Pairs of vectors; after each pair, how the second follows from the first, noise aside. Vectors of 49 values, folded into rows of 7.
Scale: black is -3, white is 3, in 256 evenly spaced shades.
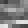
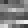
copied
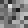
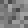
shrunk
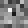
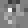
partly zeroed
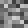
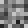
wrapped around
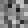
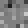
partly zeroed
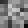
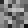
sign-scrambled
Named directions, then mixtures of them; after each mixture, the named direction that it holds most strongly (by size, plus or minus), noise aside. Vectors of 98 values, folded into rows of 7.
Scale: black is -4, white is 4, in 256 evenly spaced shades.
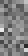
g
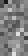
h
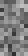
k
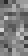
h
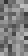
k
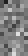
h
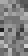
g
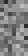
k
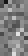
h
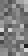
g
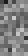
h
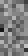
g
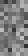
k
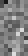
h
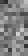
h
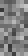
k
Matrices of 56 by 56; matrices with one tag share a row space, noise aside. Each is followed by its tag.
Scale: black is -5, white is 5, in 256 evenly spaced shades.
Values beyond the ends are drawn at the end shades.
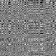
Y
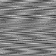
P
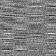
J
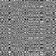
Y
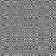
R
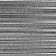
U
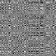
Y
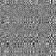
R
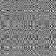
R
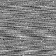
P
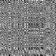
Y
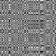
Y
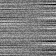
U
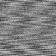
P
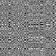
Y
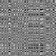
Y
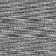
P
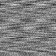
P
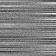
U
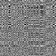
Y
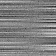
U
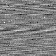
P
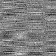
J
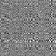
R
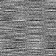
J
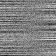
U
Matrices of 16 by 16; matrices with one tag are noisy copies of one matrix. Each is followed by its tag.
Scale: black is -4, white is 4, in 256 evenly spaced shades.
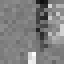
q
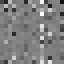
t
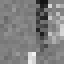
q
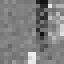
q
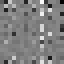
t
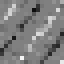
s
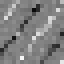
s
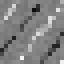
s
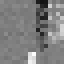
q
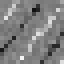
s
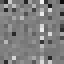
t
